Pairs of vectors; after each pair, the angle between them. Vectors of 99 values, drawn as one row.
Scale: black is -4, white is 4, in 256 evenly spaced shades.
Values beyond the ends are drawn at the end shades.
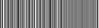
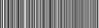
nearly parallel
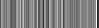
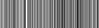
orthogonal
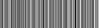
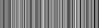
nearly opposite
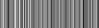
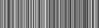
partly aligned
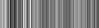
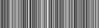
partly opposed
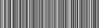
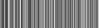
partly opposed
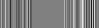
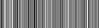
orthogonal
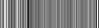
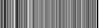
nearly opposite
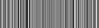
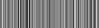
nearly parallel
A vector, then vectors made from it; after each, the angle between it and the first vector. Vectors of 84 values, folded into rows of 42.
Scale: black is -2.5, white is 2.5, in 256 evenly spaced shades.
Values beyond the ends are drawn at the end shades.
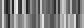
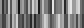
orthogonal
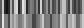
nearly parallel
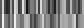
nearly parallel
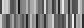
orthogonal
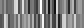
partly aligned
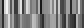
nearly opposite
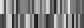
orthogonal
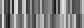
nearly parallel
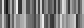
nearly parallel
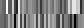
partly opposed
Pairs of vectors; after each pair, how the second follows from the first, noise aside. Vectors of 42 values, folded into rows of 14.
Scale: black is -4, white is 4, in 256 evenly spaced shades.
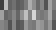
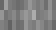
shrunk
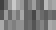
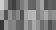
negated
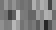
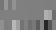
partly zeroed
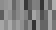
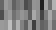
copied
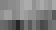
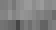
shrunk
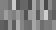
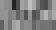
sign-scrambled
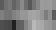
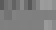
partly zeroed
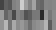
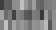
copied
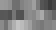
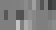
partly zeroed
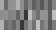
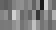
wrapped around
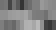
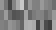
sign-scrambled
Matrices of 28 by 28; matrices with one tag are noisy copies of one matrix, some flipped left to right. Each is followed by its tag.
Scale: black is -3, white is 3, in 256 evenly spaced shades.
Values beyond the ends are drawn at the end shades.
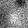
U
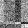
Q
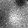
U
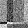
Q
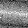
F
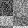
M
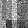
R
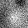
U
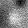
U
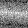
F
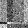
Q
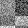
M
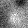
U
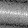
F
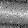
F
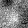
U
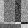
Q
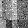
R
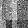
R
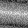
F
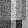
R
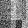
R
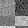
M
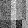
R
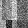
R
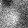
U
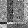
Q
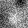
U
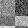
M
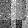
R
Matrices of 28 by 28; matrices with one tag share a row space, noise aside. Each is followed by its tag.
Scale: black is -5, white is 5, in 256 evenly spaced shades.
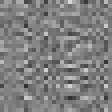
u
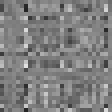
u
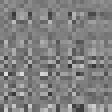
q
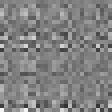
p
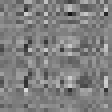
u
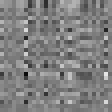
u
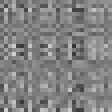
q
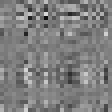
u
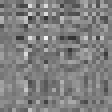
u
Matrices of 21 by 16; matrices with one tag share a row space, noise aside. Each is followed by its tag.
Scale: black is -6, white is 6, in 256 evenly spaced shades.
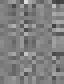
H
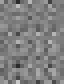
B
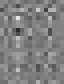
B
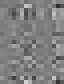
H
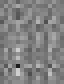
B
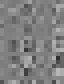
H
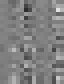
H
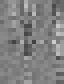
H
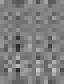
B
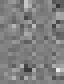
H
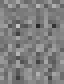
B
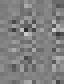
H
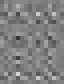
B
